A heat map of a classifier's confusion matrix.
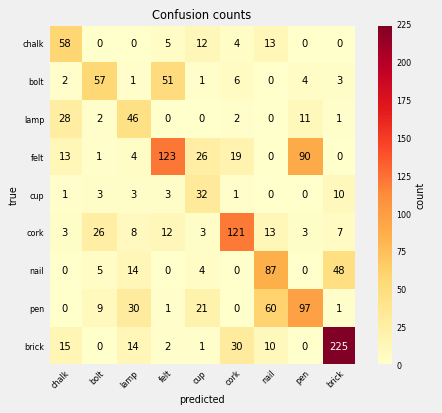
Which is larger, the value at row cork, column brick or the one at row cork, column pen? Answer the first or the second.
the first
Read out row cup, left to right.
1 3 3 3 32 1 0 0 10
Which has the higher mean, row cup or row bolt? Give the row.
bolt
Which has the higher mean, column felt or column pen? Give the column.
pen
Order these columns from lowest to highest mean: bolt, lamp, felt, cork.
bolt, lamp, cork, felt
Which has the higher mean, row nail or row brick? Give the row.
brick
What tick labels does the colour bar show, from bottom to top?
0, 25, 50, 75, 100, 125, 150, 175, 200, 225
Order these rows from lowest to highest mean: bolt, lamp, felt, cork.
lamp, bolt, cork, felt
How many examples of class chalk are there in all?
92
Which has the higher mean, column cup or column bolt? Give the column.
bolt
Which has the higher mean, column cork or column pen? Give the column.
pen
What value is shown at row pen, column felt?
1
